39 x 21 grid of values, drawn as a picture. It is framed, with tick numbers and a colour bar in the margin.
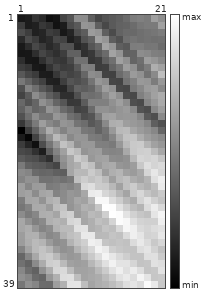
Odd rows or columns: none. Slope: up to the bottom right. Grain: diagonal, down to the right. Lone odd cells: none. Ninth with the highest average: bottom right.
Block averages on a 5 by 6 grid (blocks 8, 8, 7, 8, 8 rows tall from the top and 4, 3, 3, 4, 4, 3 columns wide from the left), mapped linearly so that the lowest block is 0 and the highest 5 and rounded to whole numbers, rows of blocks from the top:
001223
211223
124344
334555
344555
